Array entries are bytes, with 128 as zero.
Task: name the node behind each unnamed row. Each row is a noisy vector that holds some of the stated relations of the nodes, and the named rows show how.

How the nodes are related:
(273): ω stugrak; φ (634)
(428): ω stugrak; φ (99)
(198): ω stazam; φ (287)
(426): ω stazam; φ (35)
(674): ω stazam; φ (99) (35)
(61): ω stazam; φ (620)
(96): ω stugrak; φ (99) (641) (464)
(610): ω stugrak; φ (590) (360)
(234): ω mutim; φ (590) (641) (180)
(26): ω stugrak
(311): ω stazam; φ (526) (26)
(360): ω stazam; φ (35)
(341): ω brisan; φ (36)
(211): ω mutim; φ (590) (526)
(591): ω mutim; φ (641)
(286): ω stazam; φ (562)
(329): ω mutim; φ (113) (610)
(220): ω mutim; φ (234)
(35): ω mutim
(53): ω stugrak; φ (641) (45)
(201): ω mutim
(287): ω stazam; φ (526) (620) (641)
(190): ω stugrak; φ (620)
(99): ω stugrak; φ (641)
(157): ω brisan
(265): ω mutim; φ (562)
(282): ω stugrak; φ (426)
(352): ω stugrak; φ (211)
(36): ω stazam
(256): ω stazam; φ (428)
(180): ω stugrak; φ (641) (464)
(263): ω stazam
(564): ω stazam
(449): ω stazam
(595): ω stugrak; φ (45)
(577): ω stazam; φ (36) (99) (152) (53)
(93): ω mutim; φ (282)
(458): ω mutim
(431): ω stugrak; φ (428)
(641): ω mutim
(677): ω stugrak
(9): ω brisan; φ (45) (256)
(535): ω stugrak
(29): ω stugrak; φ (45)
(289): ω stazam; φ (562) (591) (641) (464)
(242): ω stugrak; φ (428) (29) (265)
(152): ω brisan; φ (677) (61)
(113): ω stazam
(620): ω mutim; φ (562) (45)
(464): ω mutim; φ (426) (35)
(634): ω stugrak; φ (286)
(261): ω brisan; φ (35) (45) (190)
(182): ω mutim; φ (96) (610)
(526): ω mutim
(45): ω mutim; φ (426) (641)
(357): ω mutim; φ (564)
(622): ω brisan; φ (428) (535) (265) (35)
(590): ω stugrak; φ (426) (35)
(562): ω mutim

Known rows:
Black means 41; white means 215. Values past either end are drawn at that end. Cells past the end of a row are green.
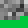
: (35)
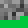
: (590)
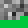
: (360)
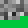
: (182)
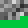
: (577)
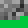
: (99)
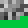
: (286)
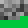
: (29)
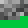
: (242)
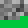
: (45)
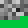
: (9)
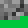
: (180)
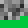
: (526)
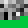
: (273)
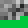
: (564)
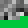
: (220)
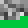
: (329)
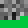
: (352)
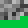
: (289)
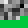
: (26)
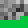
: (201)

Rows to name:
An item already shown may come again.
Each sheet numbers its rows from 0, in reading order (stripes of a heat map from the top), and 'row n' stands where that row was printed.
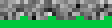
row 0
(357)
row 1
(220)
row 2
(190)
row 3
(564)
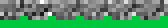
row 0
(535)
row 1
(341)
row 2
(428)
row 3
(265)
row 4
(577)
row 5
(591)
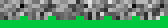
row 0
(61)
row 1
(674)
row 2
(431)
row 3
(634)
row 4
(61)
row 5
(311)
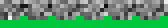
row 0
(198)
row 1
(190)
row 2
(426)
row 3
(152)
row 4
(564)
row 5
(562)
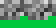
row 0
(622)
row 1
(157)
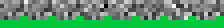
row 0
(562)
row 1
(234)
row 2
(360)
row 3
(677)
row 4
(261)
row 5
(211)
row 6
(113)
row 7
(182)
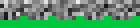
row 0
(634)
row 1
(157)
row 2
(93)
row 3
(287)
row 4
(256)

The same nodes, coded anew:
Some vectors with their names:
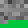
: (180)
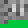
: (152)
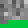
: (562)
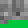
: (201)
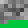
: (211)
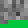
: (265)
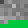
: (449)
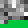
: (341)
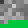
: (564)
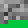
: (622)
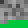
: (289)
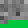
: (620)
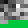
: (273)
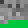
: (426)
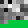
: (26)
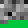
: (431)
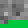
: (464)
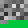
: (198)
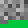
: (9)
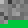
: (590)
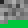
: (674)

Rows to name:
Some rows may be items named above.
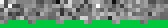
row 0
(329)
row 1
(428)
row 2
(311)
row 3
(36)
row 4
(286)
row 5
(428)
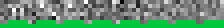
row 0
(677)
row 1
(341)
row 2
(36)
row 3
(595)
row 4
(352)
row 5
(526)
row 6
(610)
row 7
(562)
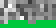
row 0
(113)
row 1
(61)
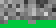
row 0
(9)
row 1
(282)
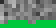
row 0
(577)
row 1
(242)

